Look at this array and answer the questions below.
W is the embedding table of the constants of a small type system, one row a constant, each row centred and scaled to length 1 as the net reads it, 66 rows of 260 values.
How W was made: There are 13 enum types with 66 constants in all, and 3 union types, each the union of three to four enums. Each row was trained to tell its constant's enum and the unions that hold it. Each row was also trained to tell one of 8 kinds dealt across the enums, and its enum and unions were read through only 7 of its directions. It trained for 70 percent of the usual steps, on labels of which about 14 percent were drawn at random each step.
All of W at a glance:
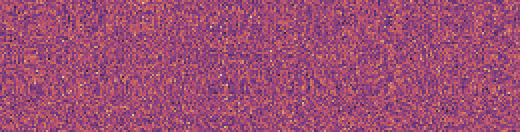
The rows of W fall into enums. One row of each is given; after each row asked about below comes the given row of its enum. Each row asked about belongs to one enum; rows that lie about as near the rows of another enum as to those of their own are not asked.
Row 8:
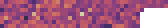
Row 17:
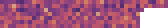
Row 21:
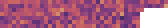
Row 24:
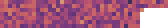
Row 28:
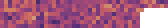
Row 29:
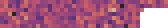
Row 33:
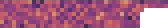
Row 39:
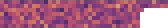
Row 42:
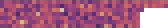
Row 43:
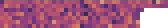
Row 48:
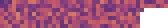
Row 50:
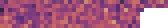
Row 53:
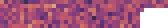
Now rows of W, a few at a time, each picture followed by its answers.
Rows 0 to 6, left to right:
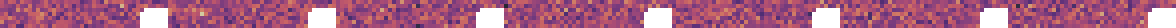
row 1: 21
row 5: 39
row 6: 24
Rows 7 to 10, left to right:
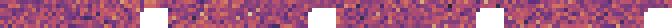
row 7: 42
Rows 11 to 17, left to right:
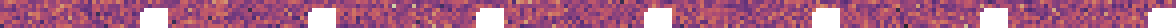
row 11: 8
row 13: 48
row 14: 33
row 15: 42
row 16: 48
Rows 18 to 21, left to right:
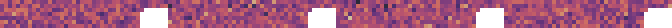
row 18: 39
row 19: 33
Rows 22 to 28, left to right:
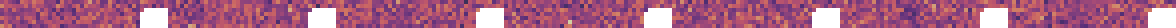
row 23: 50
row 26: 50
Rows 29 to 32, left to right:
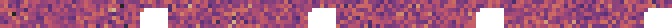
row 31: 24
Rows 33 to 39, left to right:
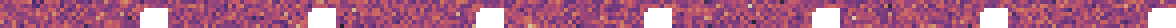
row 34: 24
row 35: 21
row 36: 33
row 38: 53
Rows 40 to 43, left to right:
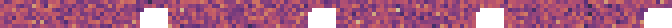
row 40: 48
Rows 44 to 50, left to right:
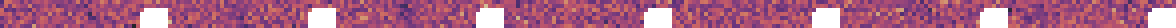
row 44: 42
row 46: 42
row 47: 53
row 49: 42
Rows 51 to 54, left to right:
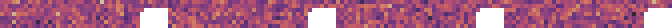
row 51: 21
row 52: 33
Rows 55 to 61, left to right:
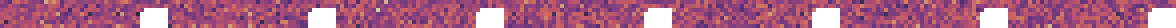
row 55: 33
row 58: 48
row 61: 50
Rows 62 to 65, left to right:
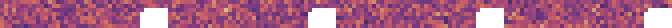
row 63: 8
